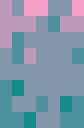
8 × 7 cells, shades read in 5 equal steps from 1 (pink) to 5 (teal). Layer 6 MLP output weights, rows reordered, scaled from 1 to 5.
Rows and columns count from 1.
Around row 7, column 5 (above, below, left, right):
3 3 4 5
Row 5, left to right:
3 3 3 3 3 3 3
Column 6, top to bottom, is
3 2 3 3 3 3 5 4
